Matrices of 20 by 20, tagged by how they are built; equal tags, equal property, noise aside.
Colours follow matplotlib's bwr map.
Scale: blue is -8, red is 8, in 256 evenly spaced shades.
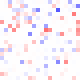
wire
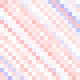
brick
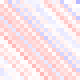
brick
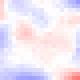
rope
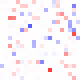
wire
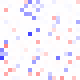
wire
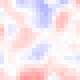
rope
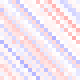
brick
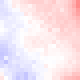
rope
